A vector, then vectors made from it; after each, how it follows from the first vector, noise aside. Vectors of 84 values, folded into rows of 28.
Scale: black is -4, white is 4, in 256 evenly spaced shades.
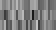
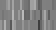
partly zeroed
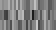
copied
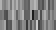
copied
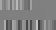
partly zeroed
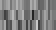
copied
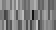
copied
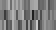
copied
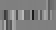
partly zeroed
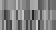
copied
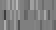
partly zeroed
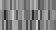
copied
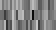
copied
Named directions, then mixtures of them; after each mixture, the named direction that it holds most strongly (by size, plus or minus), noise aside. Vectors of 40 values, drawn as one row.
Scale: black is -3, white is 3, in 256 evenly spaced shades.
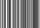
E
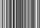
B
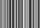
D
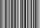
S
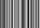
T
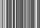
B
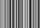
D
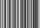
E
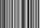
T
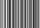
E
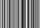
T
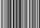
T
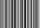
S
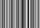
T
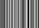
T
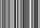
D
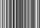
B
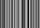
T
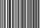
E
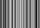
B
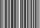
S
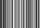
B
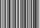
E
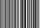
S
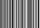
D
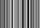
T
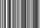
E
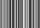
D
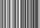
E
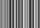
D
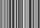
D
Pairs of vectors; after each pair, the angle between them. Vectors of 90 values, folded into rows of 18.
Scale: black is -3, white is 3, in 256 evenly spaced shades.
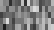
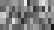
partly opposed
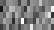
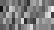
nearly parallel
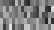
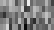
partly opposed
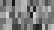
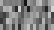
orthogonal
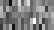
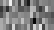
nearly opposite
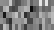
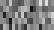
nearly parallel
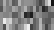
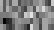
nearly opposite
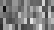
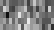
orthogonal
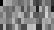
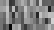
orthogonal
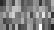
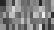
nearly parallel
